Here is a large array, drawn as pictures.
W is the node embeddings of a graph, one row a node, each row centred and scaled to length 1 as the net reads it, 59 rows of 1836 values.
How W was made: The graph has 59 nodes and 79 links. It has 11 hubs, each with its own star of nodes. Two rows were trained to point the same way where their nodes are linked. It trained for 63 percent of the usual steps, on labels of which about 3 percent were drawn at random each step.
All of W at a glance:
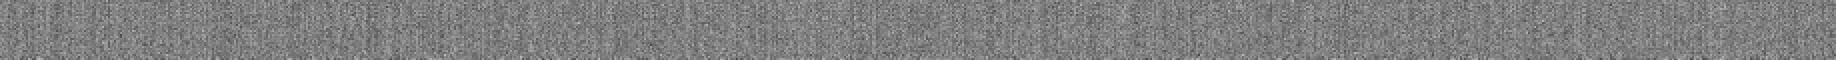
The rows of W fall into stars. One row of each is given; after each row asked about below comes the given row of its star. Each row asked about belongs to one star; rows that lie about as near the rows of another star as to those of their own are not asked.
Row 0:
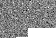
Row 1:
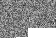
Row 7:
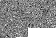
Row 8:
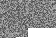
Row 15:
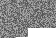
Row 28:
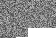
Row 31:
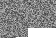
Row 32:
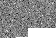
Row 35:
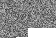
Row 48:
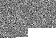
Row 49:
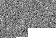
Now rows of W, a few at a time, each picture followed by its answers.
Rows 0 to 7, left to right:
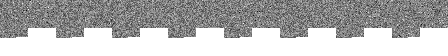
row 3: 15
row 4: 48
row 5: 35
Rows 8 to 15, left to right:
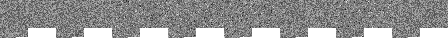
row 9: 0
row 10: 15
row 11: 15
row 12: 7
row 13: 31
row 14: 0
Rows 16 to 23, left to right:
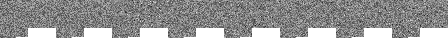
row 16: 28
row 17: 32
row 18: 49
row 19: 7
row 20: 49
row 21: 48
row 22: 32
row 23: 28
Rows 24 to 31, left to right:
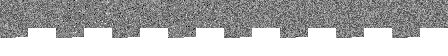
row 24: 7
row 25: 8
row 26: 32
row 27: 7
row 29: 8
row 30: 1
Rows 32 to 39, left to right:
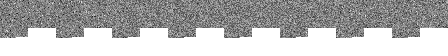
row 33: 31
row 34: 31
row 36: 48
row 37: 28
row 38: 15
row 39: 31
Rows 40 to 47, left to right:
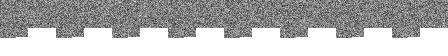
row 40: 1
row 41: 49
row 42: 31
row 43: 49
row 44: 31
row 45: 48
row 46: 35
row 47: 7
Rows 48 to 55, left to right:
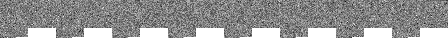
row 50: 15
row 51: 7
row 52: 15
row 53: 48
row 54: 35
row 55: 8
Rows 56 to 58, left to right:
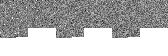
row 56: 35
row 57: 0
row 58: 0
